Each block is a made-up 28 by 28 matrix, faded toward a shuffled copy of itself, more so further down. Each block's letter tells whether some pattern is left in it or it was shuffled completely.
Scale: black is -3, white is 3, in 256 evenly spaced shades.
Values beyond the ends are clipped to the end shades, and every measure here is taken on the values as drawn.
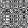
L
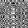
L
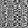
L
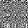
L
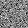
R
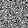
R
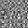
L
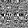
L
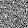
R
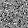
R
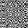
L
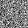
R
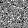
R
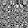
L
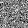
R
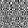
L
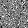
R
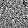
R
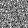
R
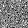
R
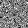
R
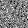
R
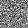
R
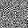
L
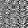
L
